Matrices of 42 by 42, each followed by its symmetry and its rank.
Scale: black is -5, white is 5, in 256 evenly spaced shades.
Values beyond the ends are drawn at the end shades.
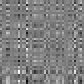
neither, rank two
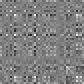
symmetric, rank three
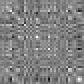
symmetric, rank three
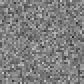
neither, full rank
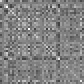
symmetric, rank five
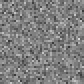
antisymmetric, full rank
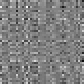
neither, rank three
